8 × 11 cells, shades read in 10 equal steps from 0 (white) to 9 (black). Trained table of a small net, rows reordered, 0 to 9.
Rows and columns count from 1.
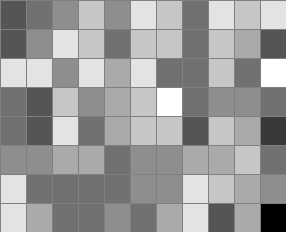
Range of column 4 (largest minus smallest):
4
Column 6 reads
1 2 1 2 2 4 4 5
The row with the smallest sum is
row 3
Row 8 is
1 3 5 5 4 5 3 1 6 3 9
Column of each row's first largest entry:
1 1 7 2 11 5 2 11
